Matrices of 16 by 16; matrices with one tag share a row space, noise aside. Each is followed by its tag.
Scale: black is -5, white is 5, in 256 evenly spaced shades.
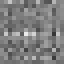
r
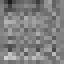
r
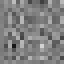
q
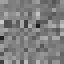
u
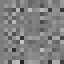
q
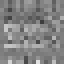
r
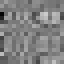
u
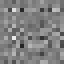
q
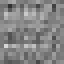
r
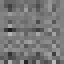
r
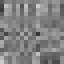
u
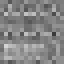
r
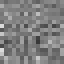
u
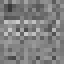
r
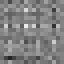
r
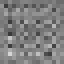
r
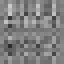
r
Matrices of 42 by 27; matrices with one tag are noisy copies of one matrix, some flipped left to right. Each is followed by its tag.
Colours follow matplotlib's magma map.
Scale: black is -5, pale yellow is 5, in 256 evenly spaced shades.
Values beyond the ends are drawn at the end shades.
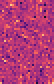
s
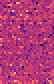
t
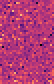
t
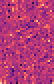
s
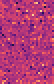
t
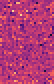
t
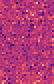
t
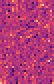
s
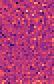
t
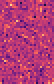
s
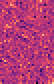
s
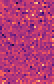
t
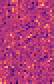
s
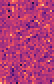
s
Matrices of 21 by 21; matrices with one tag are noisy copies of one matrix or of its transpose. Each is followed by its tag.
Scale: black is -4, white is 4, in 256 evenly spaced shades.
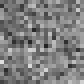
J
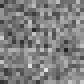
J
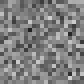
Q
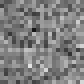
J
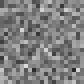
Q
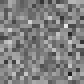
Q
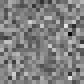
Q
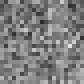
J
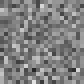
Q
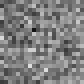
J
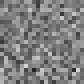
Q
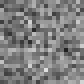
J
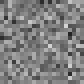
Q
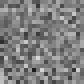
Q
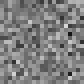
Q
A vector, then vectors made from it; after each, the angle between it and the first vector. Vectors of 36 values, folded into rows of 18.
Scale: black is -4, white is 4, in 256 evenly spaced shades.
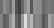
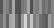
nearly parallel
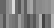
orthogonal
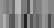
nearly opposite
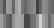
partly opposed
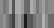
nearly opposite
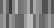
partly aligned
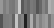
partly opposed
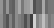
partly opposed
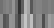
nearly parallel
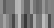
nearly opposite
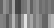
nearly parallel
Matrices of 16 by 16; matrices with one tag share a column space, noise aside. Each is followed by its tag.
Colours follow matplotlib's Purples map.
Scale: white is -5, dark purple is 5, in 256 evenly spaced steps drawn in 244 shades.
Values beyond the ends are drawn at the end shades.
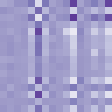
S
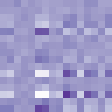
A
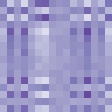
S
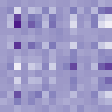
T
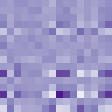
A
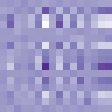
T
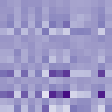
A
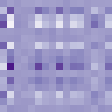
T
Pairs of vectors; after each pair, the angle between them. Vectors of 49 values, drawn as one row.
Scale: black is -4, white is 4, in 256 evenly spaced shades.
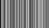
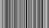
partly opposed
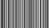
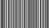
nearly parallel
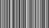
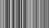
partly aligned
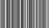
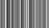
nearly parallel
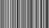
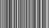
nearly opposite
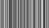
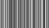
nearly parallel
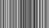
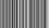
orthogonal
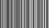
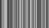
partly aligned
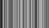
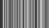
nearly parallel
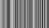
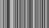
nearly parallel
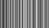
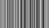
partly opposed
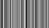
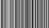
partly aligned
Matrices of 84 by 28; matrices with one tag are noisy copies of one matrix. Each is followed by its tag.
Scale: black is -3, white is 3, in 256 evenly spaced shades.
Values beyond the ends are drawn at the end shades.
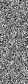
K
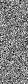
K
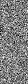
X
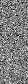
X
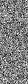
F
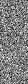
X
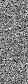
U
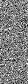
U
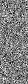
F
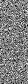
U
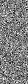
F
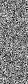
F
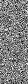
U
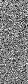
U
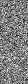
X
